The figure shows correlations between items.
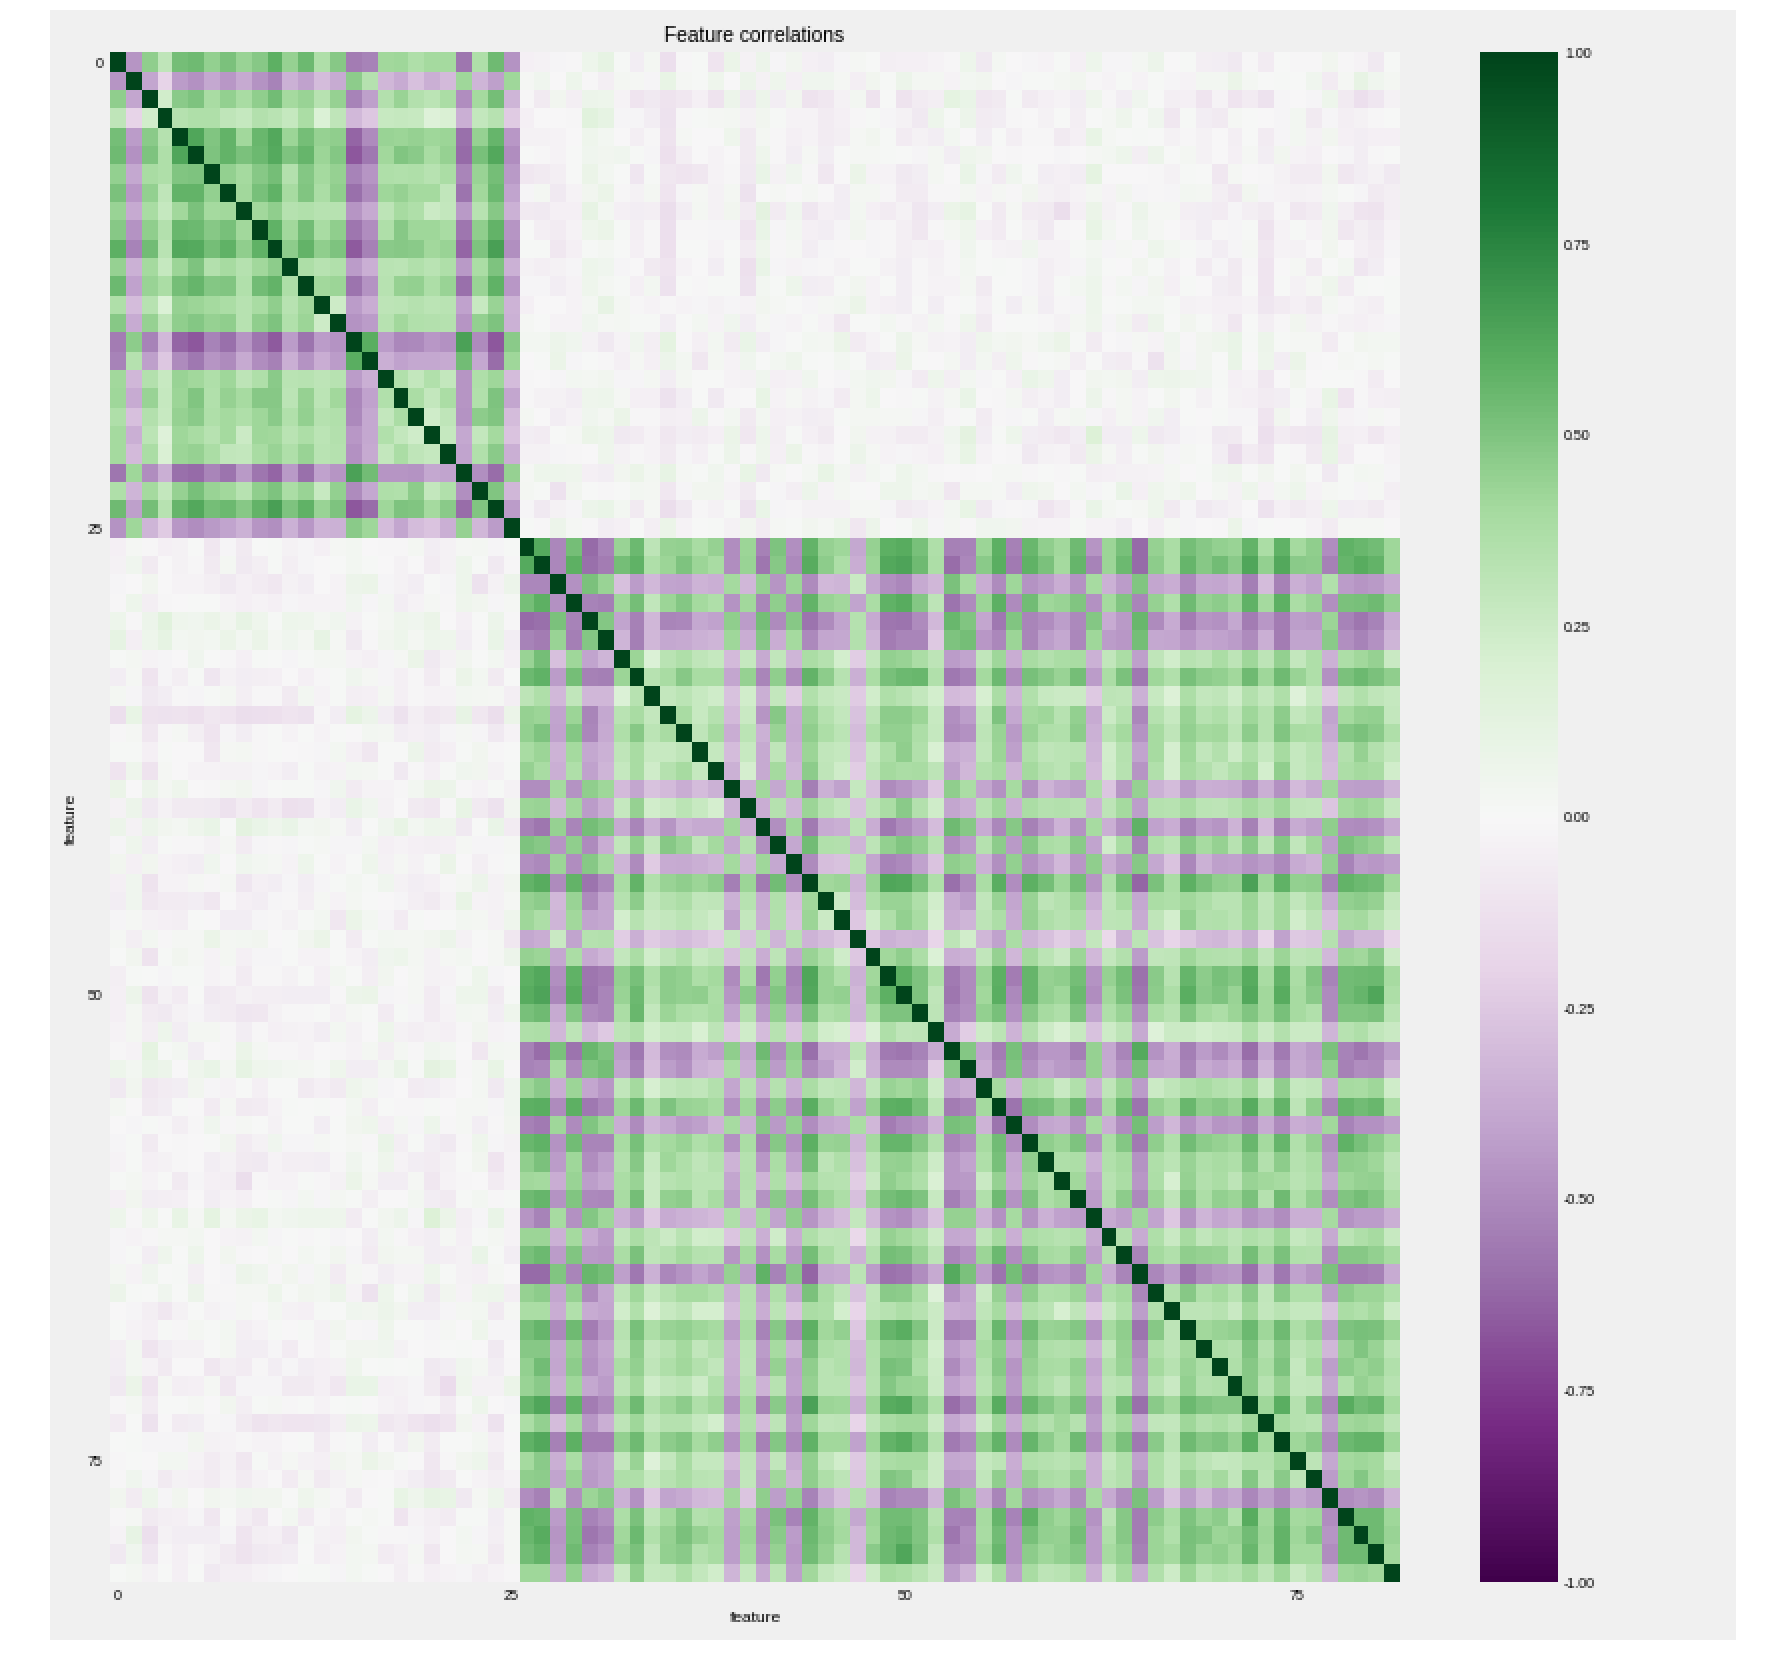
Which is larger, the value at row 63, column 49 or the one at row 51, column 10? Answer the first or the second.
the first
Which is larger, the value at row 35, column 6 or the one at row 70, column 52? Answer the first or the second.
the second
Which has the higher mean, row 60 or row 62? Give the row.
60
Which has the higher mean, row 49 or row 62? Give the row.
49
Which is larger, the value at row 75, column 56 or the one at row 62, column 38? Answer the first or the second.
the first
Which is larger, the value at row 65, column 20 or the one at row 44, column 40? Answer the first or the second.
the second
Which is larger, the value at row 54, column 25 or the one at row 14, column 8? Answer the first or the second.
the second
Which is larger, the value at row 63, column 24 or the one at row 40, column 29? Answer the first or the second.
the second
